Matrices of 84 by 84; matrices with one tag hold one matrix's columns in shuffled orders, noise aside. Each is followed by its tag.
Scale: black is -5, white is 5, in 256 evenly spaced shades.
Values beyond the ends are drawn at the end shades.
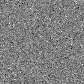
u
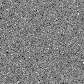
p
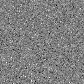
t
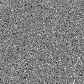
t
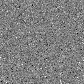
t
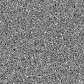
t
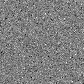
p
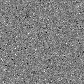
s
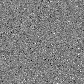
s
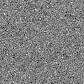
p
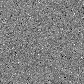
p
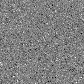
t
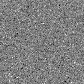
t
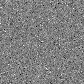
u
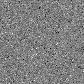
s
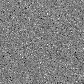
p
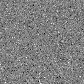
t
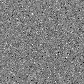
p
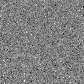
t
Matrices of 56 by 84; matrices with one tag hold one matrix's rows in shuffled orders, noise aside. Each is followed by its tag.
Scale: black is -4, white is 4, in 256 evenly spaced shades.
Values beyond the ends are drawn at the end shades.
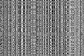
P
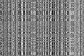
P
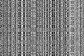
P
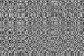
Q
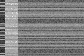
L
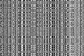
P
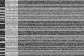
L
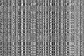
P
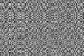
Q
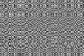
Q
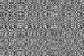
Q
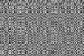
Q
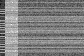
L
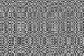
Q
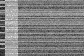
L
